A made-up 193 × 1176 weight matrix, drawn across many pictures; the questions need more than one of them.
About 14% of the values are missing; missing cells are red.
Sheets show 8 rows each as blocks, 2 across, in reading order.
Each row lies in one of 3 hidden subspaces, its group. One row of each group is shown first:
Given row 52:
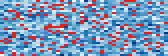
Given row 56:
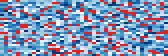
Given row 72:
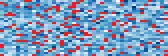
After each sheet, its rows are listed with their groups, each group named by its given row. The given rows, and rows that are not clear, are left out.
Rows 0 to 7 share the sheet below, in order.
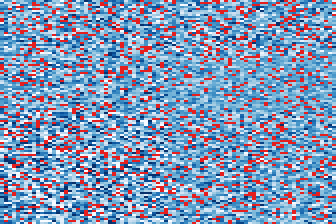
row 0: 56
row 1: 56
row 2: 52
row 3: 52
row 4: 56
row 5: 56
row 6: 56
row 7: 52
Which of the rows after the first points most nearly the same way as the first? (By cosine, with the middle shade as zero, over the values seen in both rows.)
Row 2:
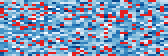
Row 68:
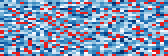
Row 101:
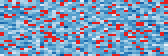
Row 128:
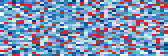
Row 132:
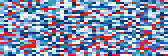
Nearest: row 101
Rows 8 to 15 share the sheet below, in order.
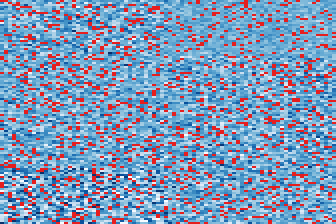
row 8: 56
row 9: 52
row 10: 72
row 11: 52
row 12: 52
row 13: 52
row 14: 52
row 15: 52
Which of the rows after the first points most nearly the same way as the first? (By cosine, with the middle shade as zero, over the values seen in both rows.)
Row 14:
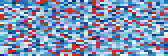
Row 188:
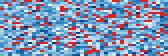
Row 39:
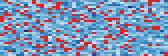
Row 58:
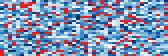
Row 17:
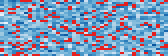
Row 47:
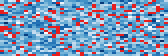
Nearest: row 17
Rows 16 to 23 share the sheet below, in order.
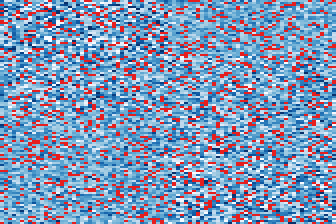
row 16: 56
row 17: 52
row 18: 56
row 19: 52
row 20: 52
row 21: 56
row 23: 52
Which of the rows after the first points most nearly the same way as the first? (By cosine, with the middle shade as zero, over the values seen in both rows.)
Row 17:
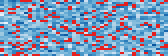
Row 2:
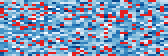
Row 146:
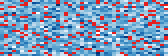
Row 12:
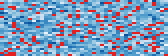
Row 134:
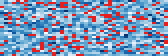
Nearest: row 146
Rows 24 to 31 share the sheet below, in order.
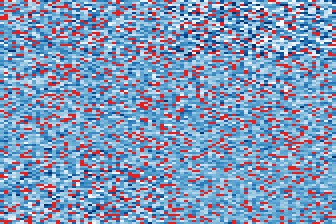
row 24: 56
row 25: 56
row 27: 72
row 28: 56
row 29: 52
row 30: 56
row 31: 52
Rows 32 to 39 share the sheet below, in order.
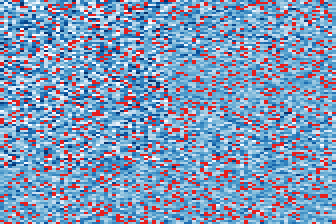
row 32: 72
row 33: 72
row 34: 52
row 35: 72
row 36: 72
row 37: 72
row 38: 56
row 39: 56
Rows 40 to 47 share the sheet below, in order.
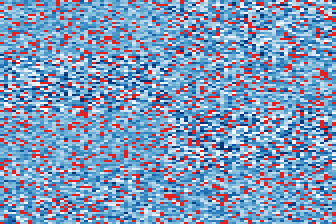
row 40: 52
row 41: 56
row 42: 56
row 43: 72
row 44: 52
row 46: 72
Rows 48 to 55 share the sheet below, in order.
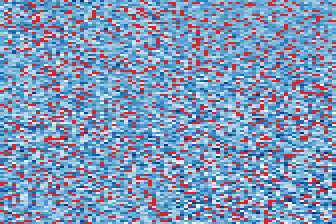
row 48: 52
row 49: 72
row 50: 72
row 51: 56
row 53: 56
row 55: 72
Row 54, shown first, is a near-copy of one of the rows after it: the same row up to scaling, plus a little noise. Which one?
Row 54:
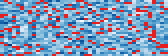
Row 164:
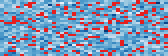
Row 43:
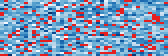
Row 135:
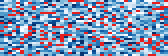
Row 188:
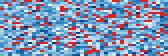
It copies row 135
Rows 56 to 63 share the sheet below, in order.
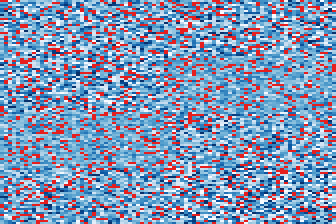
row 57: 52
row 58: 56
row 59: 72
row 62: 56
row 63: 72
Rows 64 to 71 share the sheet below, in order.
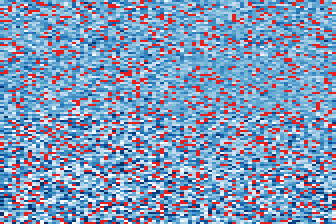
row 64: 56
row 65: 56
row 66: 72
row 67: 52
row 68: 72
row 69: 72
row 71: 52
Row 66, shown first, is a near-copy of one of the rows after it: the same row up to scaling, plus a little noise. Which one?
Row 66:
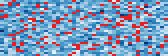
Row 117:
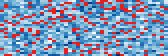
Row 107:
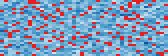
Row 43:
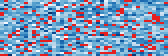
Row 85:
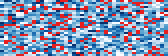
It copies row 107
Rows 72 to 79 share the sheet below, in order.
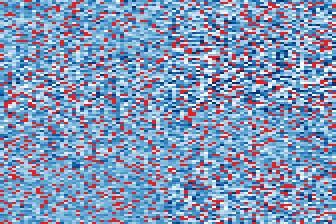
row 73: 56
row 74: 56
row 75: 72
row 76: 72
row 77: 52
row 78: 52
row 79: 72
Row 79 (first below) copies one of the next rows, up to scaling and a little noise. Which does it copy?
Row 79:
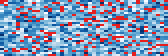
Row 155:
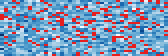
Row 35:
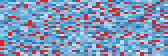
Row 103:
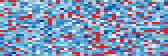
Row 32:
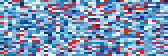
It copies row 155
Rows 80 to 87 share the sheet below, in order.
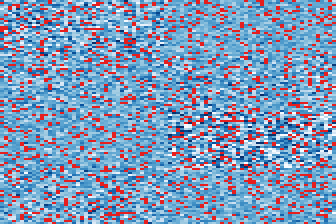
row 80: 56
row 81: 56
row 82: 52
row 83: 52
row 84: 56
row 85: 72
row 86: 56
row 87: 52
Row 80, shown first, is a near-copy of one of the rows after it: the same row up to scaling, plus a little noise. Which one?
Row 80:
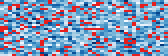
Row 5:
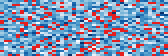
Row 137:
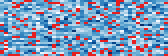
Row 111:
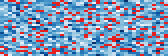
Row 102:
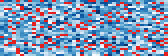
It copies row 111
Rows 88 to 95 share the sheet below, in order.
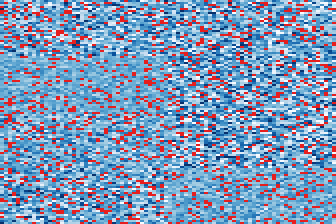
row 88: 56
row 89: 72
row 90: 52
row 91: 52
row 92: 56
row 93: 72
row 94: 52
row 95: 56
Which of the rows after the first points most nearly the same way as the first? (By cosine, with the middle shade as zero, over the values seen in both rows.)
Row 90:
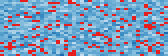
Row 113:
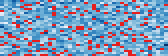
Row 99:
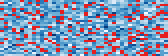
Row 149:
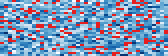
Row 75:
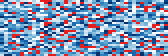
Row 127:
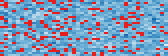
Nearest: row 149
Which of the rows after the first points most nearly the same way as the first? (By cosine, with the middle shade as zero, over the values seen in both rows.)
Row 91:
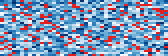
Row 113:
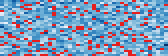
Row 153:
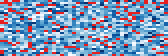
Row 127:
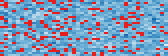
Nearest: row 113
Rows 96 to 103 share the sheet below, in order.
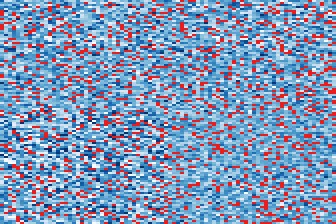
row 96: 56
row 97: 56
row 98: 52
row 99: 72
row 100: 56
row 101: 52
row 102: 56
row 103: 72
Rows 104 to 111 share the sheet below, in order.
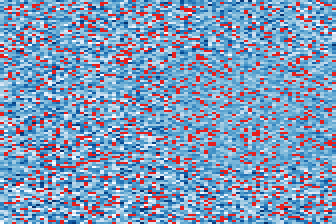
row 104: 72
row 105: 52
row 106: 56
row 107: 72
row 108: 56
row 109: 52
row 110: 52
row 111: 56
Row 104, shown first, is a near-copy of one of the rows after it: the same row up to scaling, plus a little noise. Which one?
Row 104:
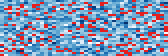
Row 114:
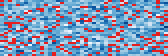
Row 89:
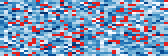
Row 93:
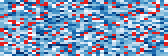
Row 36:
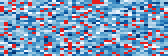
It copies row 114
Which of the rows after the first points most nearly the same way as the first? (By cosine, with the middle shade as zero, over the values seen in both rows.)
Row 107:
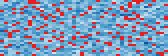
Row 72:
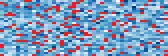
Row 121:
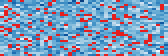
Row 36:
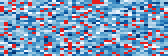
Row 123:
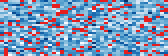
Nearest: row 72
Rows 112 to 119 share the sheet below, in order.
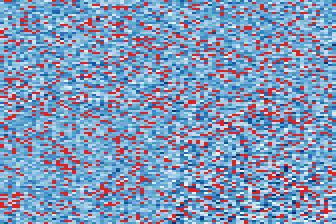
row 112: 56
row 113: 52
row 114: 72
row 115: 72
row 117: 72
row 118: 72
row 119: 72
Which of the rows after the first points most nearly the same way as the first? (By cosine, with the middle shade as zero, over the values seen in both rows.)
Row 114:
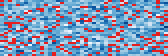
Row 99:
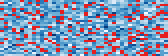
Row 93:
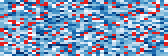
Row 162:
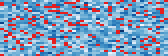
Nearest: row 93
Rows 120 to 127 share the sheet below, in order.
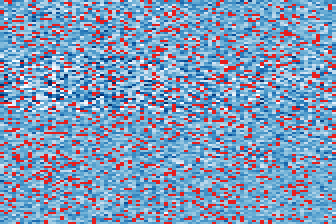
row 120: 52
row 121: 52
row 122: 56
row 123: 56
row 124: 52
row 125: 56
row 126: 52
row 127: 52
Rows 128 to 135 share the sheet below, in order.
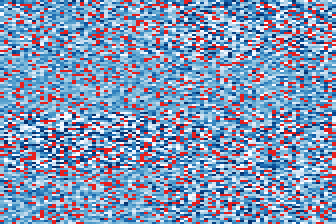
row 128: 52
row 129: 56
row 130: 52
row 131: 52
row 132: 56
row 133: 72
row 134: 52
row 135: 72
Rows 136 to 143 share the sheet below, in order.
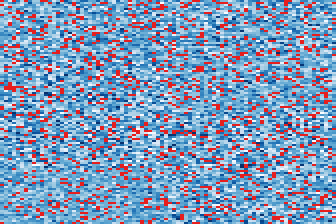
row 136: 72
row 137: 56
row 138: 56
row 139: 72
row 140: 52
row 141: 72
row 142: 52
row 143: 56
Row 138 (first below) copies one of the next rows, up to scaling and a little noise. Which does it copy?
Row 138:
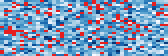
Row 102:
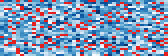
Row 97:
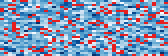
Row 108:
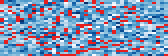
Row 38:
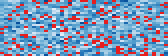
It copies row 102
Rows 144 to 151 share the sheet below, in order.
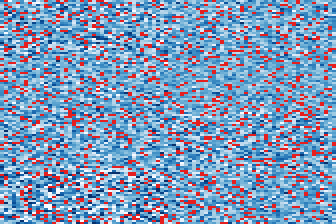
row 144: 72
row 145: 72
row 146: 72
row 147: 56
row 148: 52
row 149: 52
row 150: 56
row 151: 52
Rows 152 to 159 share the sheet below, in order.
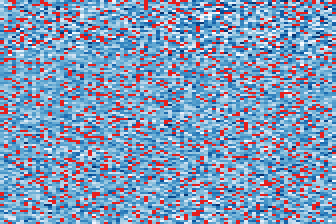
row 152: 72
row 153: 52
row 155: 72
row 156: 56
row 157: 52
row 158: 56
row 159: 56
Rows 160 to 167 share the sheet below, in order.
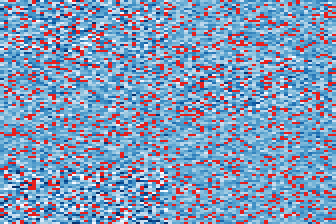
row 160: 72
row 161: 72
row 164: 72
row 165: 52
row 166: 72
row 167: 52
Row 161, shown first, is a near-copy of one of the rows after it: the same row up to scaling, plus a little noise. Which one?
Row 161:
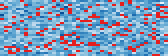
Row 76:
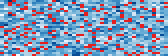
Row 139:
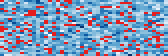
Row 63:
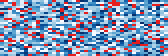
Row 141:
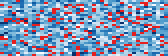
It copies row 63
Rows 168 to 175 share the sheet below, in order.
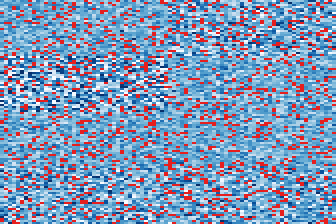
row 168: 56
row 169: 56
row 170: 72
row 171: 56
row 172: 52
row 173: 56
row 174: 72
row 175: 52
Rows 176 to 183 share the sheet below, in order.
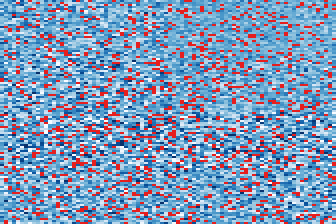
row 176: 72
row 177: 52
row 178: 72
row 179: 72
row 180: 72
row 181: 56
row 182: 72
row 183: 72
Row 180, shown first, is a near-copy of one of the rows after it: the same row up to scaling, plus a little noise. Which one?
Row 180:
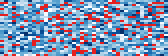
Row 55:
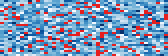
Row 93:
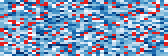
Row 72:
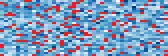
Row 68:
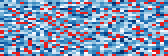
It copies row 55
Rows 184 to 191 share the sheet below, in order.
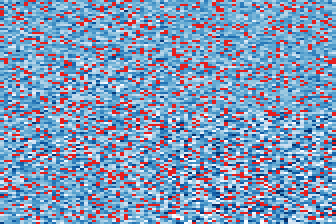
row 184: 72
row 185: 56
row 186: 72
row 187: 52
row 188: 72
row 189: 72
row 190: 52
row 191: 56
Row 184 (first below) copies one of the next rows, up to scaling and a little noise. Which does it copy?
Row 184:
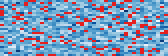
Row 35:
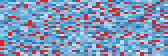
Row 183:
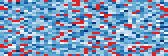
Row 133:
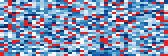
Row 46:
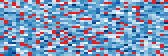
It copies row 183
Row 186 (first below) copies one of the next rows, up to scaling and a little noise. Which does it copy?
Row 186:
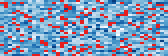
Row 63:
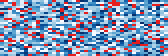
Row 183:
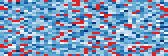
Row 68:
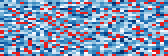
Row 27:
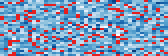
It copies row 27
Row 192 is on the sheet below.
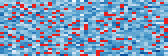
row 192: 52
